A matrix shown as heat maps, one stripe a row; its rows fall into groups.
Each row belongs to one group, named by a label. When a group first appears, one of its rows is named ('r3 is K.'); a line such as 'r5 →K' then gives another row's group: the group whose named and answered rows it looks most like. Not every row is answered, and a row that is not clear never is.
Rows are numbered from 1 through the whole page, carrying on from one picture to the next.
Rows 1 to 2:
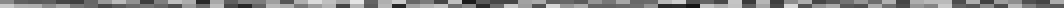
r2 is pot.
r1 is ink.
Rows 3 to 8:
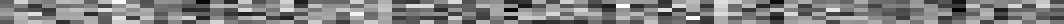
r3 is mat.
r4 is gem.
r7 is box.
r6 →pot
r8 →gem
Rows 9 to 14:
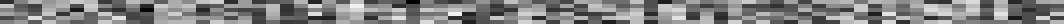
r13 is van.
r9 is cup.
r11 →ink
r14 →ink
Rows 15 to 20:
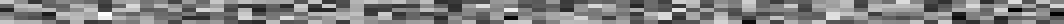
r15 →gem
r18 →box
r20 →pot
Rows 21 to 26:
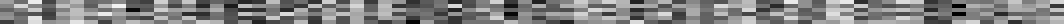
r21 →van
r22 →mat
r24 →box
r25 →van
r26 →cup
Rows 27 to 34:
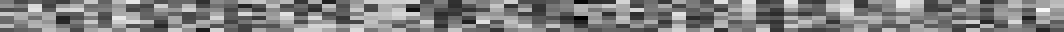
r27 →gem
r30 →gem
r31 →gem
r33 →pot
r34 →ink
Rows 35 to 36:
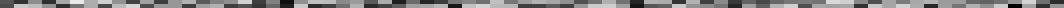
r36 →cup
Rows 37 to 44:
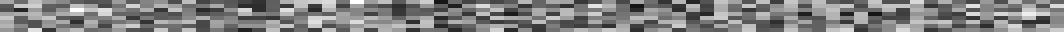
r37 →pot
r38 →cup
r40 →mat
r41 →pot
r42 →ink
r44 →van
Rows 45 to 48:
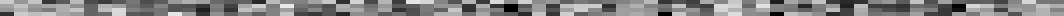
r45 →pot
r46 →mat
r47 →mat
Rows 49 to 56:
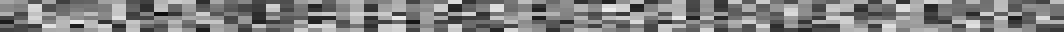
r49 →ink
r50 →van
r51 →van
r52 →pot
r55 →ink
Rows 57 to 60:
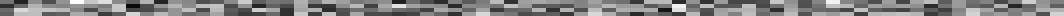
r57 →box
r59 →mat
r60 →cup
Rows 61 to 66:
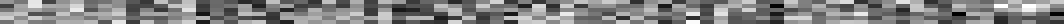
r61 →van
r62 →mat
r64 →box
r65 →pot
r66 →box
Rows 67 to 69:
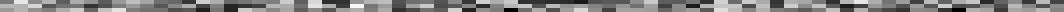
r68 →pot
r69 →mat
